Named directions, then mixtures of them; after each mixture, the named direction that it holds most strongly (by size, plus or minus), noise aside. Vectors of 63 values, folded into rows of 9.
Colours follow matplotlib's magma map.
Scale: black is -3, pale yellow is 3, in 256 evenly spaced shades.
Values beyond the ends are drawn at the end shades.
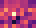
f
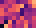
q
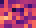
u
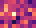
f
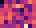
u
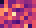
u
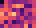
u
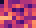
u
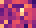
q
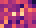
q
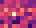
f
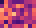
u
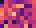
q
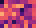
q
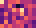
u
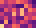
q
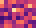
u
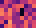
q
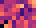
q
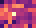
f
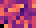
q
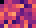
q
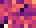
q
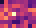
f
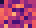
u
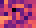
u
